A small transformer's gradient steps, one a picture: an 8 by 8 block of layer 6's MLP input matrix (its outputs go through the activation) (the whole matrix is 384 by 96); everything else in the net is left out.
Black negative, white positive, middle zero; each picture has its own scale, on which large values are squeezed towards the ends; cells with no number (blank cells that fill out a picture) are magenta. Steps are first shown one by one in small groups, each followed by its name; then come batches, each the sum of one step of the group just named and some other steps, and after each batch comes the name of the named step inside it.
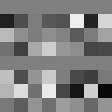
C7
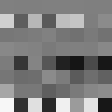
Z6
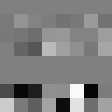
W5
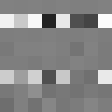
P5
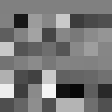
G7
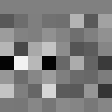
C7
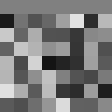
C7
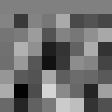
G7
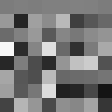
G7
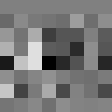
C7
